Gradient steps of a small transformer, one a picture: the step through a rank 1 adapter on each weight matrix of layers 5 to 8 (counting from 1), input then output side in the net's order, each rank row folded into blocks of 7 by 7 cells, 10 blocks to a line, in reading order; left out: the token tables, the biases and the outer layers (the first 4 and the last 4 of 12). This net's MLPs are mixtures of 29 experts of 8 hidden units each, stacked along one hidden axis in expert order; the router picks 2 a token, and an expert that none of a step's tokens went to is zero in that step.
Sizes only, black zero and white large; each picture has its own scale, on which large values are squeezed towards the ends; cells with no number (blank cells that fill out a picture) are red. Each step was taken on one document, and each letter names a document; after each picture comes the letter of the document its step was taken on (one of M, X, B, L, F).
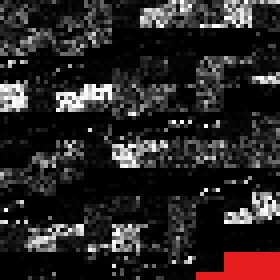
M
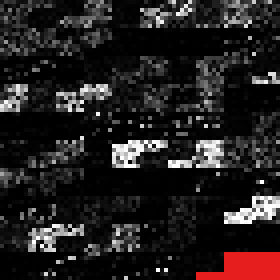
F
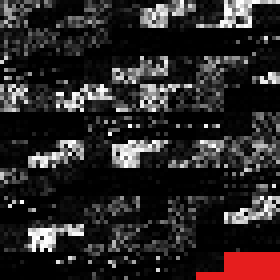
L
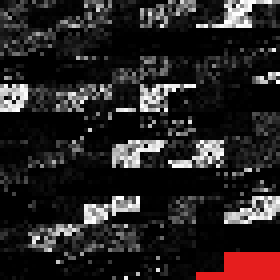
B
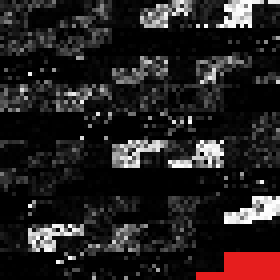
B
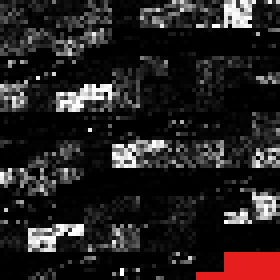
M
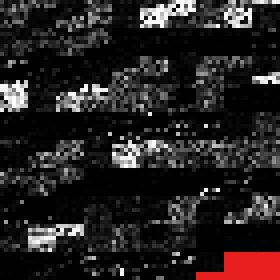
M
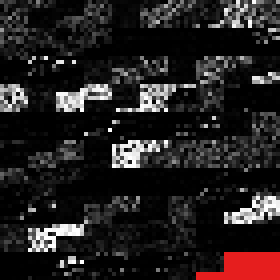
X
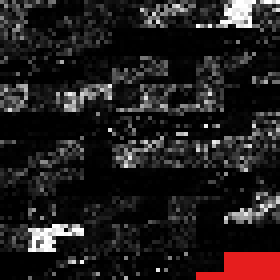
F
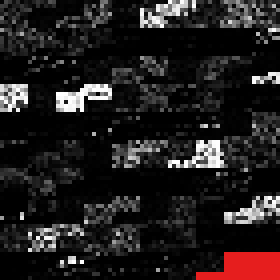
X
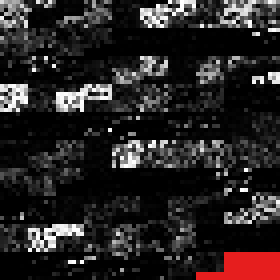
X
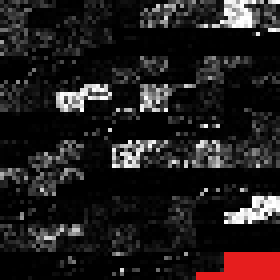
X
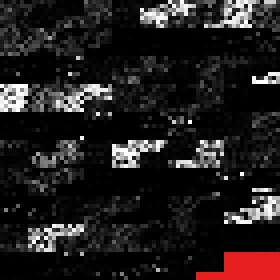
B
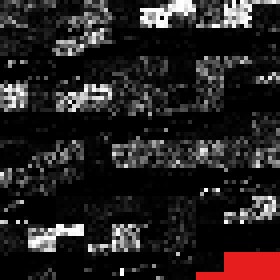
M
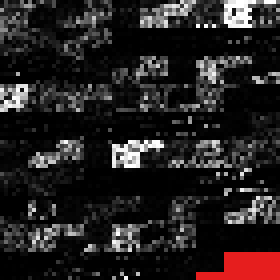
F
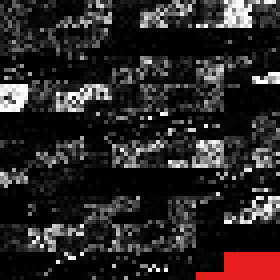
B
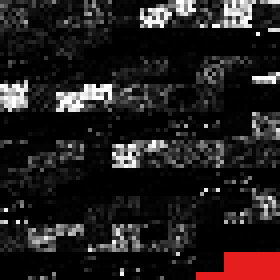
M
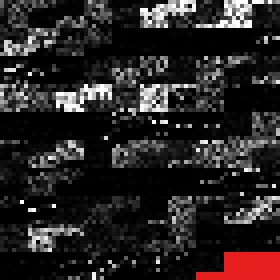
L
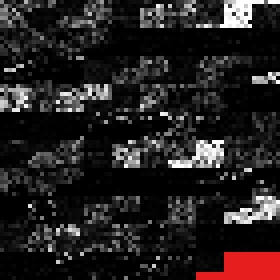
B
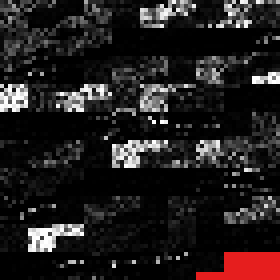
L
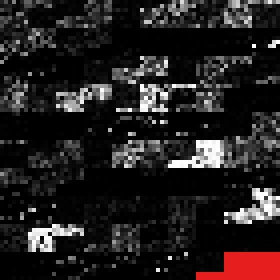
F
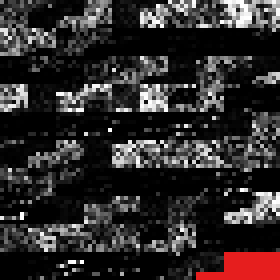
X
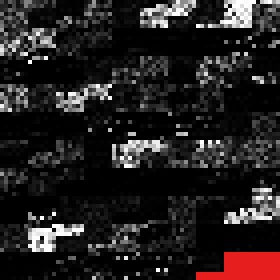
F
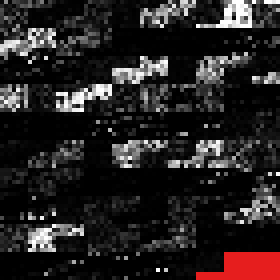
F
